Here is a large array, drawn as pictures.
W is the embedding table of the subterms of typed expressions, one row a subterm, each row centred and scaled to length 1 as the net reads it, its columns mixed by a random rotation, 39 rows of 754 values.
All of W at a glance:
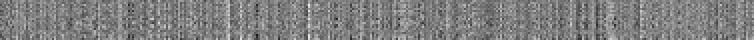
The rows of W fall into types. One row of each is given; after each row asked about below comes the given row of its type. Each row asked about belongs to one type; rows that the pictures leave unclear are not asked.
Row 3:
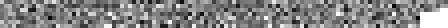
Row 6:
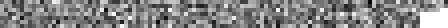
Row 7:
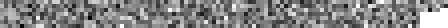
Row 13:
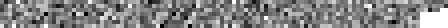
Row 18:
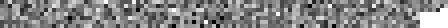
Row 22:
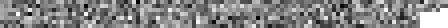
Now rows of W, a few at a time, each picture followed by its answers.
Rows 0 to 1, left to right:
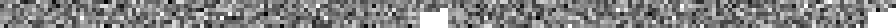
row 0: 22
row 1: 7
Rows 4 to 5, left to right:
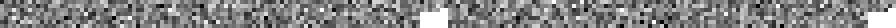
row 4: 6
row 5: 18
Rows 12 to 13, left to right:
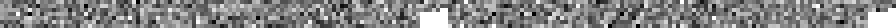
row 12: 22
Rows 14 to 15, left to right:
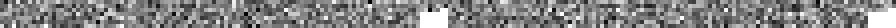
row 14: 13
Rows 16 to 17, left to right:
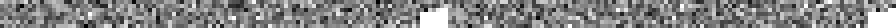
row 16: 3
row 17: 7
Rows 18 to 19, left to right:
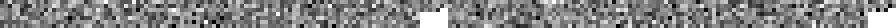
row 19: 7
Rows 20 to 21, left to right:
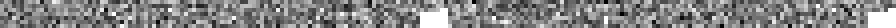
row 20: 6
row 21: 22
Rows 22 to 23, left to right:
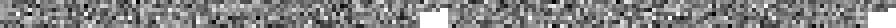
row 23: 22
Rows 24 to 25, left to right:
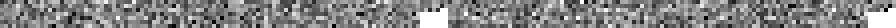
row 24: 18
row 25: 22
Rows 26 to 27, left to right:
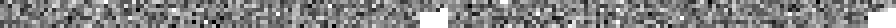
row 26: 18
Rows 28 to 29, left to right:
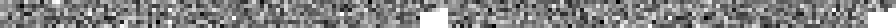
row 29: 22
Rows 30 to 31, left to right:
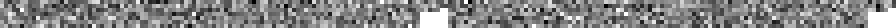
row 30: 7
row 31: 6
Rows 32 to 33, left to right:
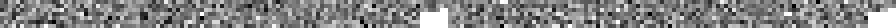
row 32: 13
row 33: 3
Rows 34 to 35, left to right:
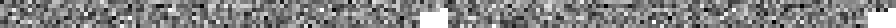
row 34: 6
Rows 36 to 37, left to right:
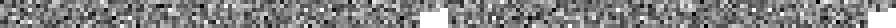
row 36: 6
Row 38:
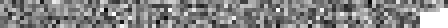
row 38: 6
